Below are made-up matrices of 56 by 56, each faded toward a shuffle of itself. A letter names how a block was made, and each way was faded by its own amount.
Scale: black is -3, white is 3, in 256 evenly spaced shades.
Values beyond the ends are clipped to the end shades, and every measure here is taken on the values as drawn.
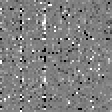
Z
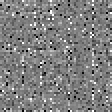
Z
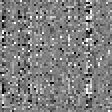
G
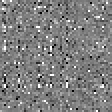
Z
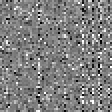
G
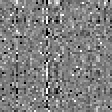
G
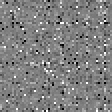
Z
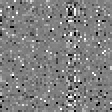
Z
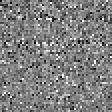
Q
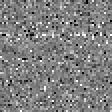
Q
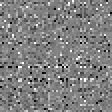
Z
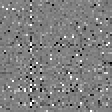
Z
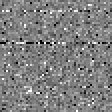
Q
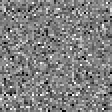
Q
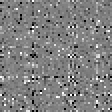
Z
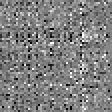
G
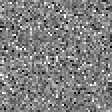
Q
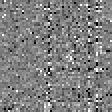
G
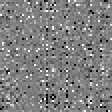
Z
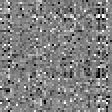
G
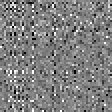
G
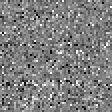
Q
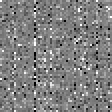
G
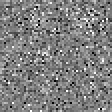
Q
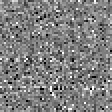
Q
